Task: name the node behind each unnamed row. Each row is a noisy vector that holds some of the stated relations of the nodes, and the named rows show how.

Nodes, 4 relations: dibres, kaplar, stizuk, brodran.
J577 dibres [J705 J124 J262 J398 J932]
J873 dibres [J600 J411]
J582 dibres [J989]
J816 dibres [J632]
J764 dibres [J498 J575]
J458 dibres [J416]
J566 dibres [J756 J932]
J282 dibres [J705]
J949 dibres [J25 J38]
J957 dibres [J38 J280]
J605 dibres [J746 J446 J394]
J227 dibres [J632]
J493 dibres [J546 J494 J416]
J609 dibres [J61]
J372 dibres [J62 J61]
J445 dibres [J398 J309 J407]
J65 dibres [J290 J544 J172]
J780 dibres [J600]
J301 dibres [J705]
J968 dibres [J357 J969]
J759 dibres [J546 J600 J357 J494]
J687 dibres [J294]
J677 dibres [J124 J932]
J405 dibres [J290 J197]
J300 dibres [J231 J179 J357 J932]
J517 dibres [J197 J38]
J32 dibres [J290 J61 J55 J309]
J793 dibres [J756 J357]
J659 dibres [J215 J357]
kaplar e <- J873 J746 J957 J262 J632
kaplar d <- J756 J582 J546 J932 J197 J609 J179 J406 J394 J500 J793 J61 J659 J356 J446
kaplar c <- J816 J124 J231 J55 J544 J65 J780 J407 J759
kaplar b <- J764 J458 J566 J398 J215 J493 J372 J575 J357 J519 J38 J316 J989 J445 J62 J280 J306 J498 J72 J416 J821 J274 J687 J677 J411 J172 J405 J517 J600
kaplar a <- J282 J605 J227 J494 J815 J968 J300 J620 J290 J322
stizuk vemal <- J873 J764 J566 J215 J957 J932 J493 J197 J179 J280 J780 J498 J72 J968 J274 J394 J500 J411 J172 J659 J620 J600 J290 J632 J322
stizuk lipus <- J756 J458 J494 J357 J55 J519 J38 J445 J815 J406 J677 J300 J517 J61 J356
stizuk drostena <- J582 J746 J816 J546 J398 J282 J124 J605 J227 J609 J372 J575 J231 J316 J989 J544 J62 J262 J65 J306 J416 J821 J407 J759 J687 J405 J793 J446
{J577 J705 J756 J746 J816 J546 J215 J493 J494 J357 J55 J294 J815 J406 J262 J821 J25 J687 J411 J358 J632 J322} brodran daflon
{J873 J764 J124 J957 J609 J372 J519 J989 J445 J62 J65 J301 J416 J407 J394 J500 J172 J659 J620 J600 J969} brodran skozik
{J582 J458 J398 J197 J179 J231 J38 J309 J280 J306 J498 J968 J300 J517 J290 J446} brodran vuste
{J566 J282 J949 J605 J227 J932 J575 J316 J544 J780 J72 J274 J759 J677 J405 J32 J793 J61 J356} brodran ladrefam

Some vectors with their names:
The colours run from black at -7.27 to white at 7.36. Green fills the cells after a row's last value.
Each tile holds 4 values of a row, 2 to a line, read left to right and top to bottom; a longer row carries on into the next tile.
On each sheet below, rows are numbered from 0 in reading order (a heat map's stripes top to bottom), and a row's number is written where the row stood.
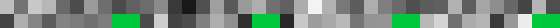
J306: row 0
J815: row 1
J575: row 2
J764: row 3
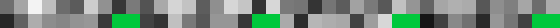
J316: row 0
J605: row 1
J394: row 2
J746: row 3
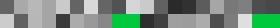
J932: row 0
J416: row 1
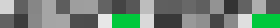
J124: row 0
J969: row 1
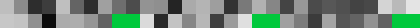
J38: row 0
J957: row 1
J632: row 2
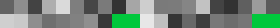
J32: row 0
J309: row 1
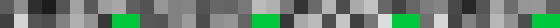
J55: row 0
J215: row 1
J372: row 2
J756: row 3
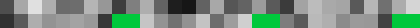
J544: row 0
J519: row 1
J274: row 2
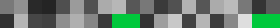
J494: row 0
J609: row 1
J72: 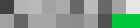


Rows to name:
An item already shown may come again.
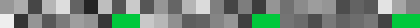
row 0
J949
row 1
J32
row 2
J816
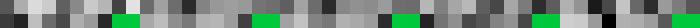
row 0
J605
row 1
J356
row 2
J356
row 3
J446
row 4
J38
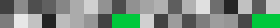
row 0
J61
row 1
J949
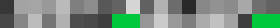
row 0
J780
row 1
J356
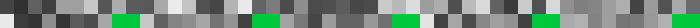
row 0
J301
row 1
J227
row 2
J632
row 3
J949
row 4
J179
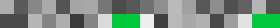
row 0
J62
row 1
J659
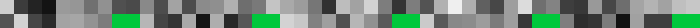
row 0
J458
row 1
J577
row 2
J677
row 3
J227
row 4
J705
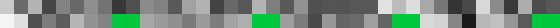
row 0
J300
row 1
J280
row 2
J632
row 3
J517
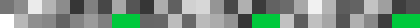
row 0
J968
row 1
J405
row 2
J793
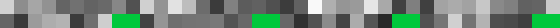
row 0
J407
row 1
J398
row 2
J282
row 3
J780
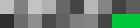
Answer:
J446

